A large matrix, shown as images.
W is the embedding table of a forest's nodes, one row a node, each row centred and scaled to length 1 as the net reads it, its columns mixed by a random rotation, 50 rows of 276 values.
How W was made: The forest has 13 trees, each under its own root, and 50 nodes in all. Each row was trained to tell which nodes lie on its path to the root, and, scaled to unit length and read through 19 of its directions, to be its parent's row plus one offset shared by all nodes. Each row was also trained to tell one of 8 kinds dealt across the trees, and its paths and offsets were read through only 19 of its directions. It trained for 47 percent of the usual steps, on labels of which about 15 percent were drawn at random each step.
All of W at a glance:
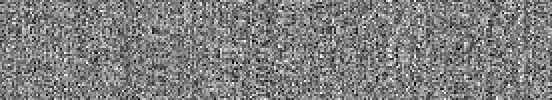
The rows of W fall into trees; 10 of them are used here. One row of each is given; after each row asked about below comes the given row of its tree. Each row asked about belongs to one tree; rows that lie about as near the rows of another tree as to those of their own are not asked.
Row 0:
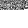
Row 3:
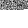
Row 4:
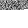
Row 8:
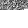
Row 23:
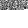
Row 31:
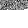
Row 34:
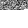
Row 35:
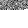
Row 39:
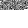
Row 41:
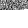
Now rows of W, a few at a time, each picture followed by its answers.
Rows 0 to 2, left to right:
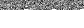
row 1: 3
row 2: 35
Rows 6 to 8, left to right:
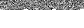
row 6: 3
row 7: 35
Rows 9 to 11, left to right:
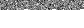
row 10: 0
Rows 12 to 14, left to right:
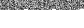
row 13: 8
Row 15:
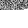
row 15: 31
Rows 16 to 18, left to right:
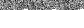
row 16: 8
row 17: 39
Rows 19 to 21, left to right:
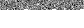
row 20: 0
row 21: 23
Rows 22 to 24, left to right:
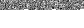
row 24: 41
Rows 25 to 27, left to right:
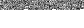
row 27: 0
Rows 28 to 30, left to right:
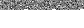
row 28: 39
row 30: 31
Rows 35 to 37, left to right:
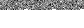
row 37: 23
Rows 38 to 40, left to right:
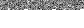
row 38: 23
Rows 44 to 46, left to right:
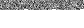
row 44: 23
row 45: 4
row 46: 0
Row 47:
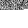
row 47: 31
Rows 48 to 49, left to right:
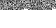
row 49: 41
